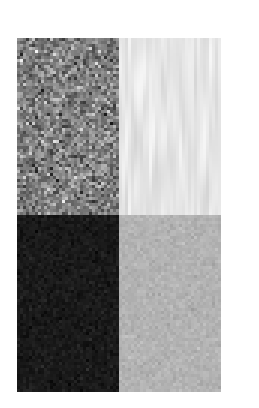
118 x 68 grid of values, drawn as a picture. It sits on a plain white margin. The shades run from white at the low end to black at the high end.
It is made of 2 by 2 panels. Panel 1,1: middling, fine-grained, strong in contrast. Panel 1,2: very low, streaked downward, faint in contrast. Panel 2,1: very high, fine-grained, faint in contrast. Panel 2,2: low, fine-grained, faint in contrast.
